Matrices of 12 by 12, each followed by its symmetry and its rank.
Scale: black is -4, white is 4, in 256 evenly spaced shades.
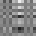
neither, rank one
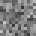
neither, full rank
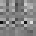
neither, rank two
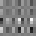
neither, rank one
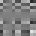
neither, rank one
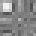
symmetric, rank two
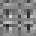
neither, rank two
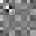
symmetric, rank two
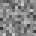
neither, full rank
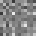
symmetric, rank two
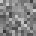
neither, full rank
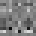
neither, rank two
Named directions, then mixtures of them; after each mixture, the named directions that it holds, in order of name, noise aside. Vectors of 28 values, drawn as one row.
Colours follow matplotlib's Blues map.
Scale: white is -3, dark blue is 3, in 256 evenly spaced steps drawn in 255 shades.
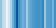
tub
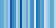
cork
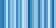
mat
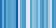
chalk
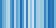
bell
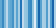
cork, mat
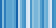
chalk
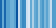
chalk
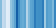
tub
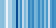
mat, tub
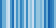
bell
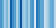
cork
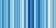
bell, mat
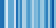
bell, mat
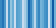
mat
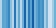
bell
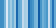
mat, tub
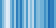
bell, tub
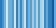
bell, mat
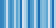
cork, mat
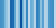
bell, cork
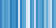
chalk, cork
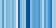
chalk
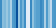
chalk, tub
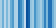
bell, chalk
